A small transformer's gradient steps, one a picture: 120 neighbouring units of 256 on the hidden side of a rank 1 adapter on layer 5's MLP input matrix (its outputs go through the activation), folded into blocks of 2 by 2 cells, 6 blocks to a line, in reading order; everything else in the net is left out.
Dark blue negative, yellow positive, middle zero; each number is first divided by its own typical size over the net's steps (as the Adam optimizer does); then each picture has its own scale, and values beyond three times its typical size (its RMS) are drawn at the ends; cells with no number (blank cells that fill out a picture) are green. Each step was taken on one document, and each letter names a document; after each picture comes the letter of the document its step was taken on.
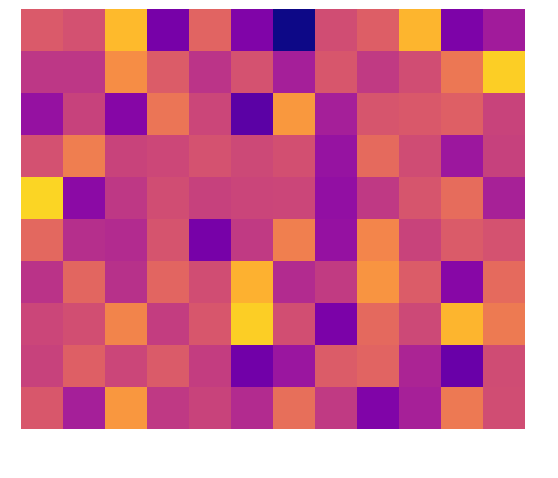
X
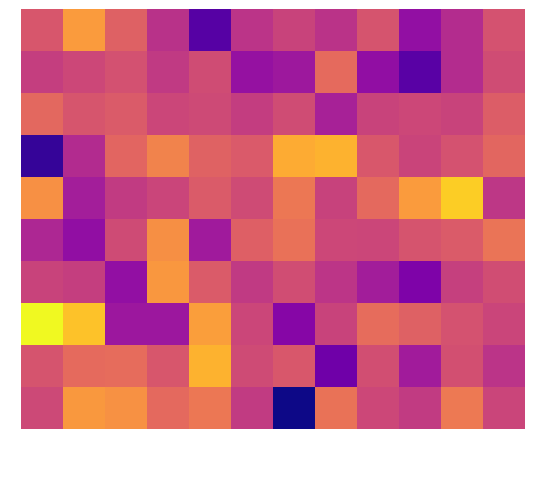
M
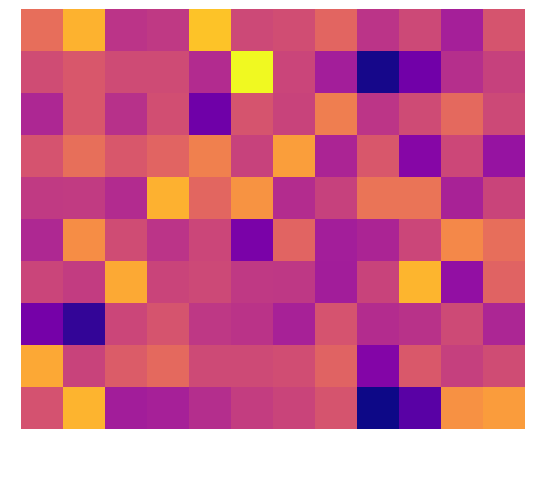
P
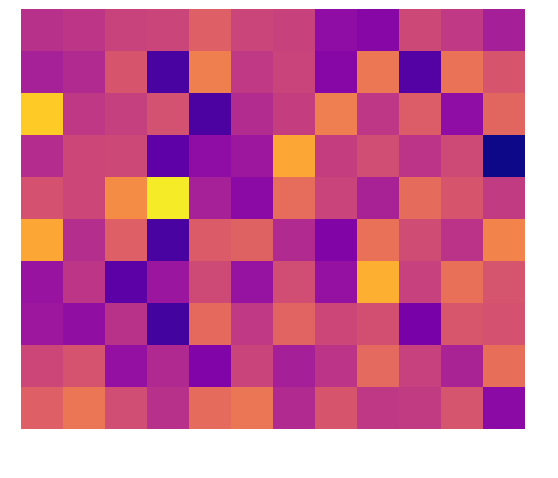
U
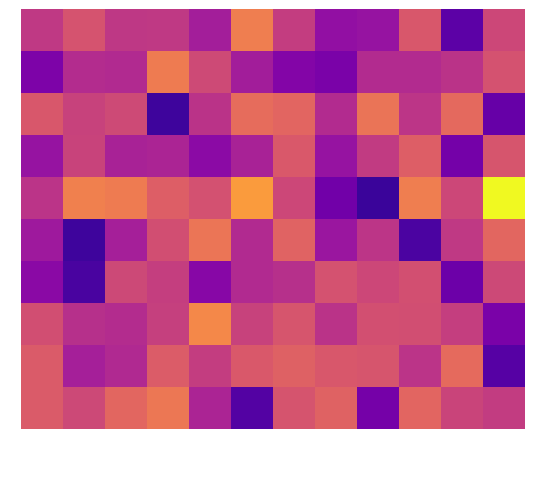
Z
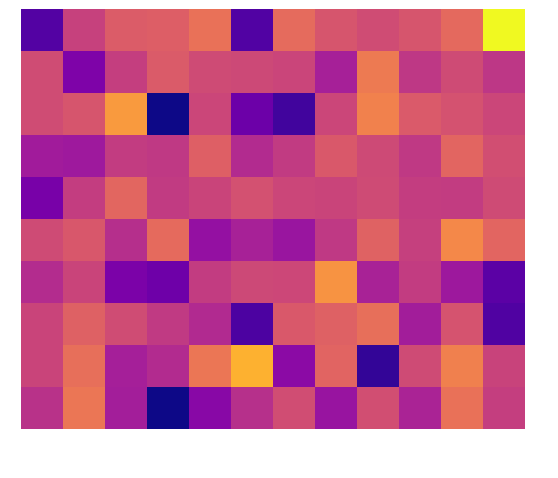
X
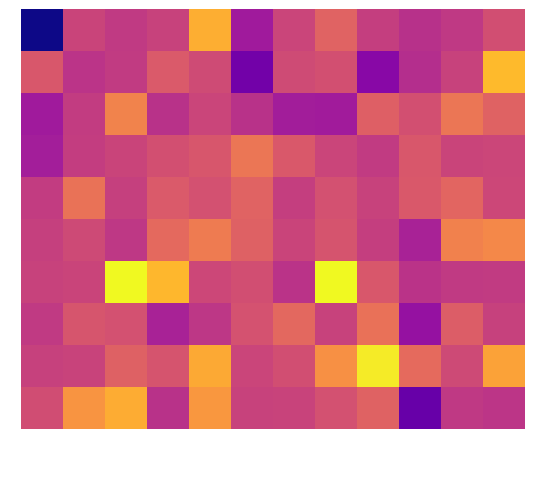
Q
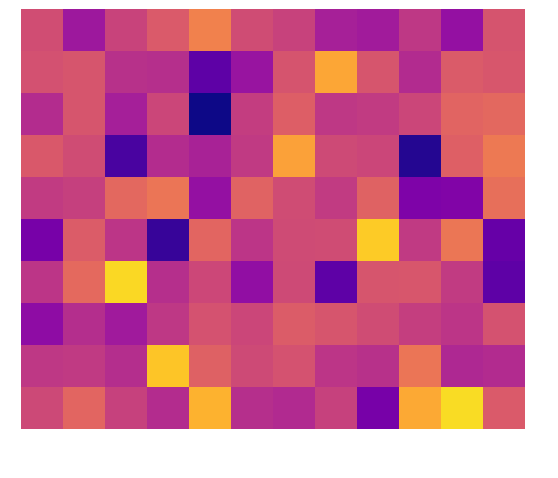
U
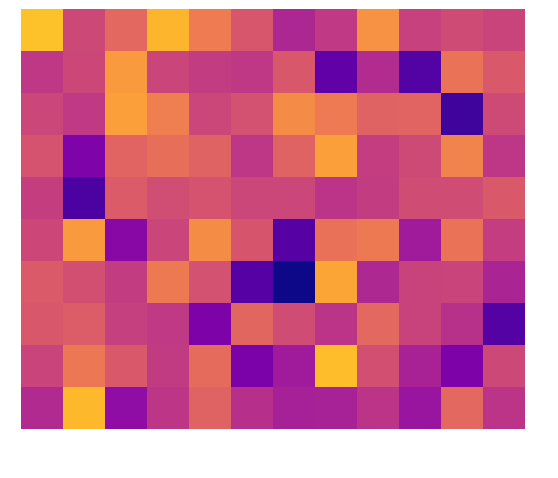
X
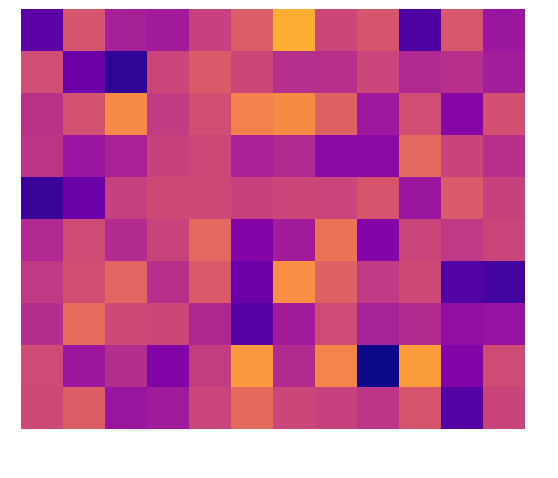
X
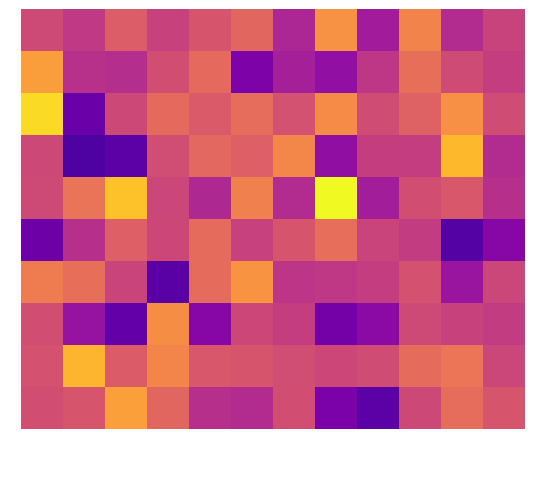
Z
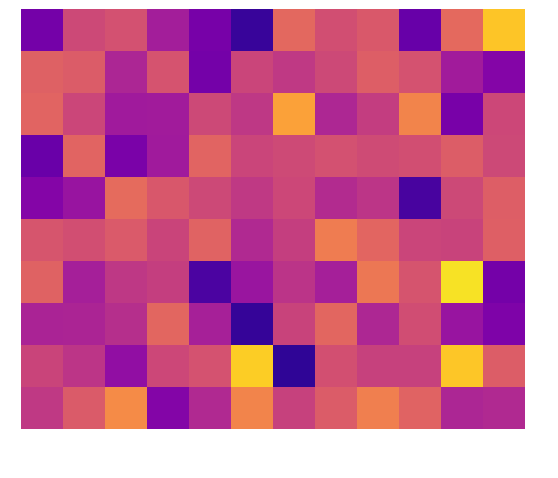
X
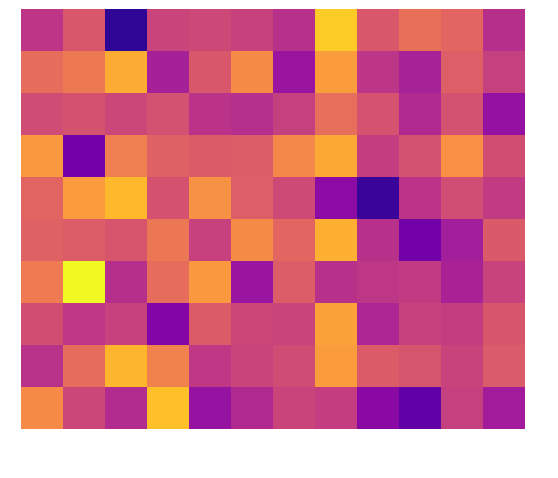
Z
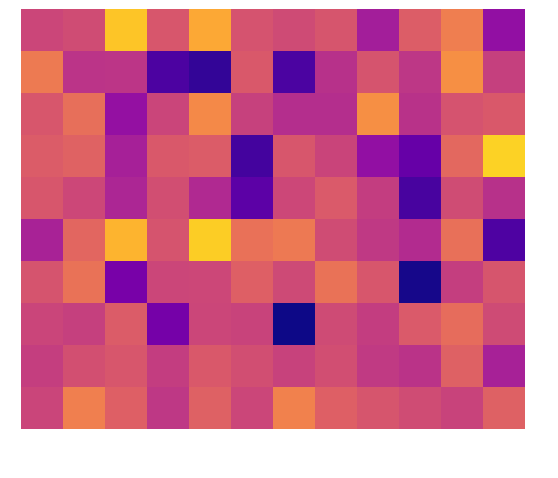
M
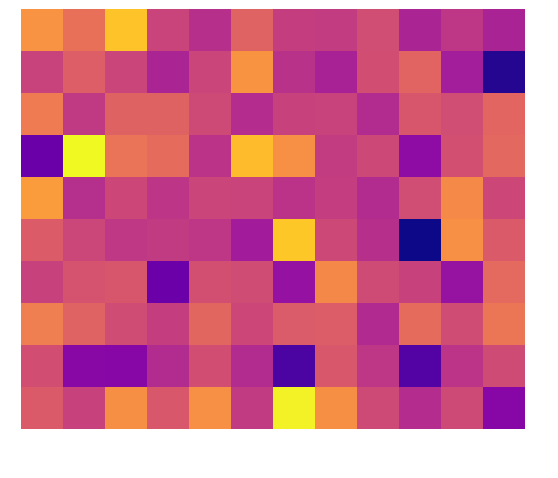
Q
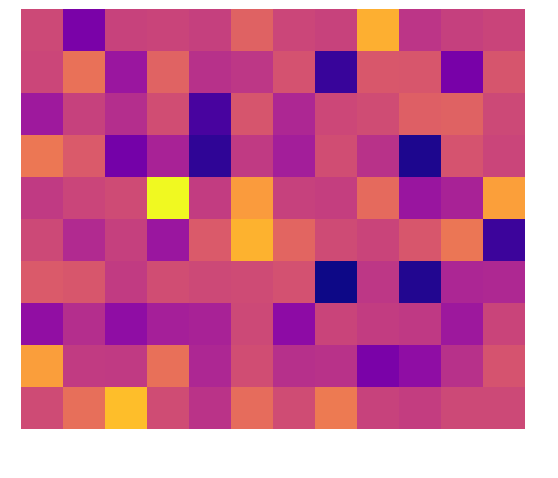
U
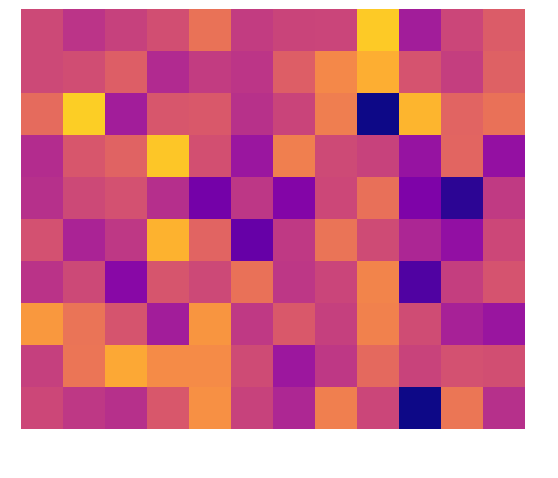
M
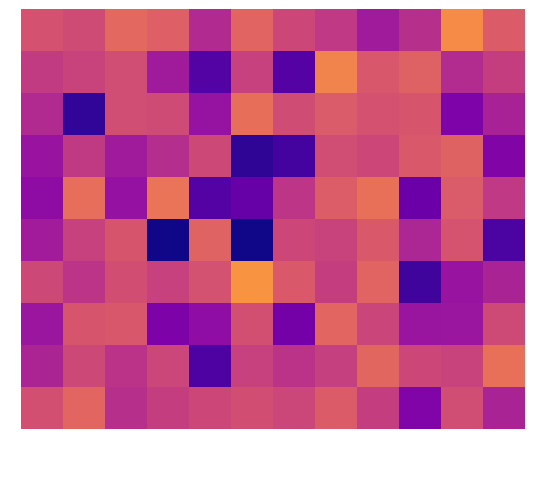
P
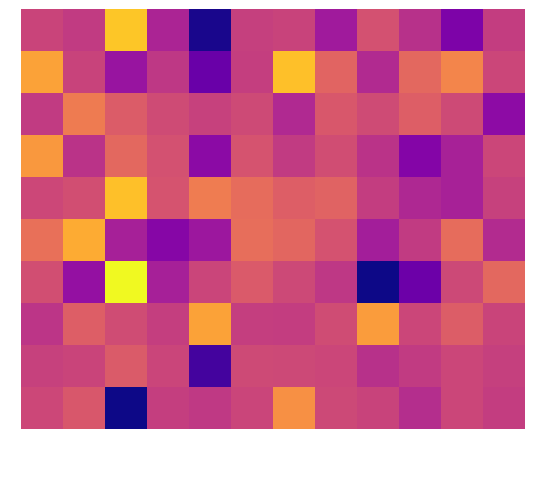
P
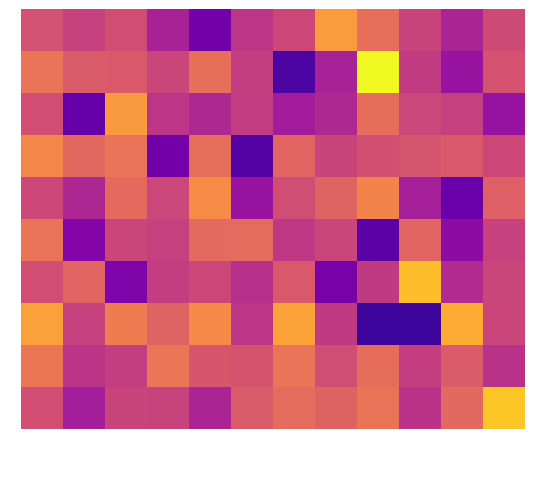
M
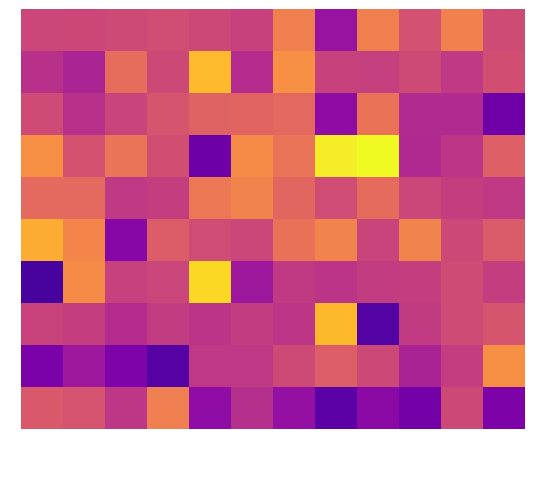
Z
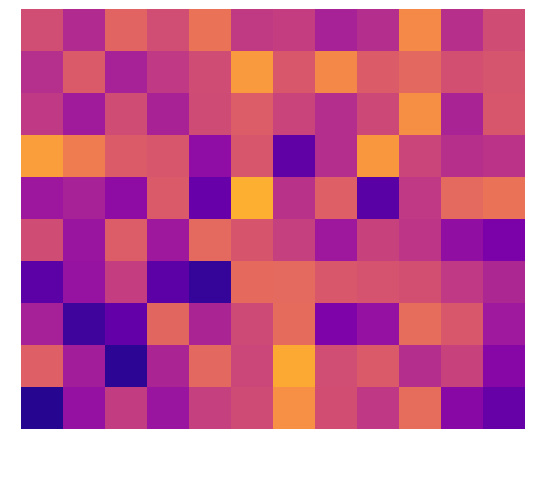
Z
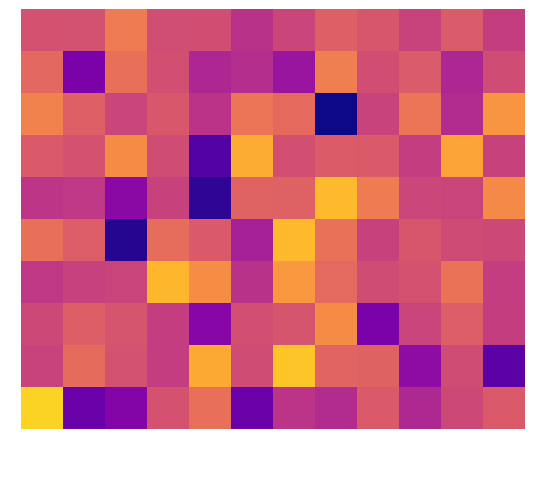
Z
